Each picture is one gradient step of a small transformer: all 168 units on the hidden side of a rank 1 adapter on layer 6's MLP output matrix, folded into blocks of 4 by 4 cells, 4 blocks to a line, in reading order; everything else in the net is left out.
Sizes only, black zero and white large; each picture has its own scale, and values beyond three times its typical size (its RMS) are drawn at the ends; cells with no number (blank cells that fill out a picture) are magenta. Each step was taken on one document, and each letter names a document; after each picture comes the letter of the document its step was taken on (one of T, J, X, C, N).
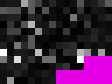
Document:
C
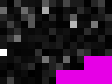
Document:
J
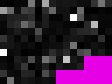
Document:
J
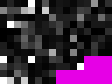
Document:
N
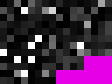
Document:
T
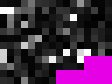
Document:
C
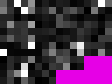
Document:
T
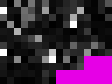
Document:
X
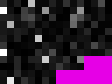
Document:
J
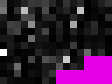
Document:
X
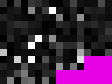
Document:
T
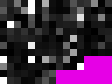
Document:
N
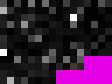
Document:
X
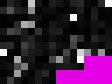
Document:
C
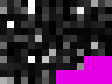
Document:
N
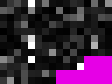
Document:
N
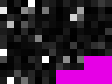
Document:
J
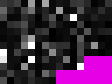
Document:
N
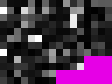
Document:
J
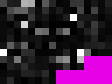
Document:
C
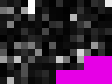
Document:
C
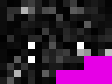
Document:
T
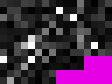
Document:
N
